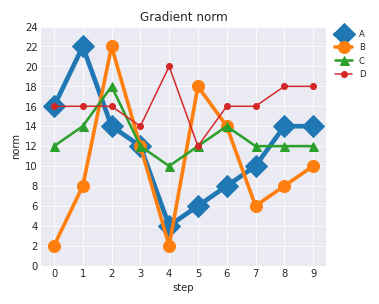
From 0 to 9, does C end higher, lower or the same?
the same
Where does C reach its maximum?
2
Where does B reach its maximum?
2
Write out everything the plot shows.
Title: Gradient norm
x-axis: step, ticks 0 1 2 3 4 5 6 7 8 9
y-axis: norm, ticks 0 2 4 6 8 10 12 14 16 18 20 22 24
Legend: A, B, C, D
Values:
A: 16 22 14 12 4 6 8 10 14 14
B: 2 8 22 12 2 18 14 6 8 10
C: 12 14 18 12 10 12 14 12 12 12
D: 16 16 16 14 20 12 16 16 18 18
